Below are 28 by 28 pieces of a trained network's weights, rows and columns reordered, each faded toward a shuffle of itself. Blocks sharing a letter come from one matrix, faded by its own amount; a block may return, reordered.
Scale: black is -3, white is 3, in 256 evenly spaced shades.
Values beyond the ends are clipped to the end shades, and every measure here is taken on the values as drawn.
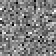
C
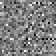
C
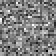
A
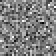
A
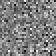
A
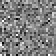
A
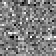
C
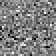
C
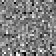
C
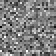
A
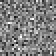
A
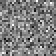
A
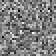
A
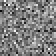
A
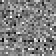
C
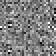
A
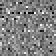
C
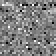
C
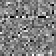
C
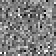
C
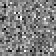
C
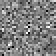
A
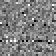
C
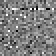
C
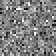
C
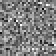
A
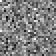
A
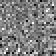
C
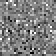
C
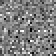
C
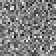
A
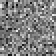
A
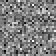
A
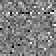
C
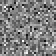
A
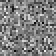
A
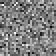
A
